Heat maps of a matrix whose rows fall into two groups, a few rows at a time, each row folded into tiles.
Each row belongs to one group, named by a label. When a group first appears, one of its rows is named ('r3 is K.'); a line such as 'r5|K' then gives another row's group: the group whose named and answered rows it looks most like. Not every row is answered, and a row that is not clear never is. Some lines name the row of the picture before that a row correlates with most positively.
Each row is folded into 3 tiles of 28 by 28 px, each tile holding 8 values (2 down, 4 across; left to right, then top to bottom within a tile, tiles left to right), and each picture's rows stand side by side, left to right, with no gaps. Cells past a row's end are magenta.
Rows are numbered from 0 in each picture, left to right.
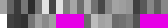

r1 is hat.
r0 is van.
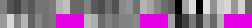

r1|van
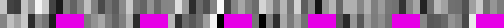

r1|hat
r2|hat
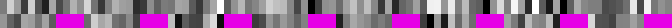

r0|hat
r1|hat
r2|hat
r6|hat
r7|van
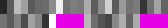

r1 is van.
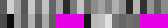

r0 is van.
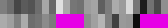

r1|hat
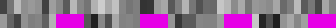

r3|van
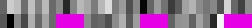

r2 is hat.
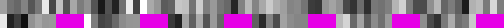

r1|van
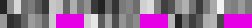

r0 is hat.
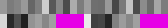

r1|van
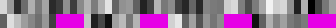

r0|hat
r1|van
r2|van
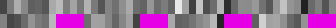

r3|hat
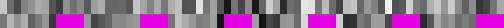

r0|hat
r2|hat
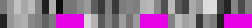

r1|van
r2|hat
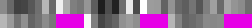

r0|van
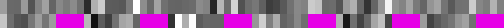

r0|van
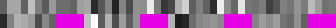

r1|van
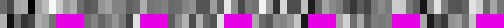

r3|hat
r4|van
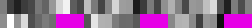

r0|van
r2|hat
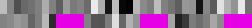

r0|hat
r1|hat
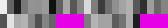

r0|hat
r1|hat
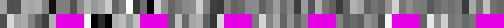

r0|hat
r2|hat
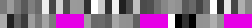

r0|van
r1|hat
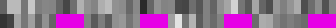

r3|hat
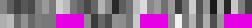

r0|van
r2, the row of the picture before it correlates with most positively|2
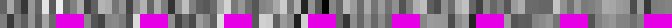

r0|van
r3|hat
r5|hat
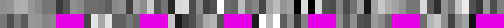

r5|hat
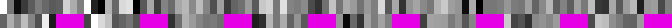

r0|hat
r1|hat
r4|van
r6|van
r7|hat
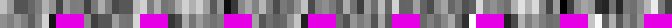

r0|hat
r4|van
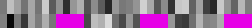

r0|van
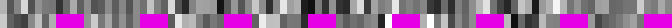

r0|van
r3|hat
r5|van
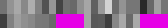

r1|van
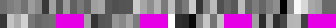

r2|van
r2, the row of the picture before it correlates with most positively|1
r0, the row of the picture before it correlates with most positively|0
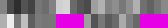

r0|van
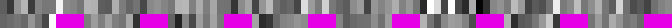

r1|hat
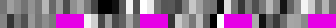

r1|van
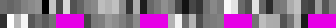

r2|van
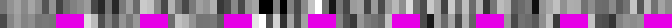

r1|van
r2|hat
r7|van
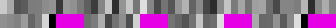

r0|hat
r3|hat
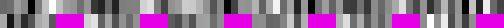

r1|van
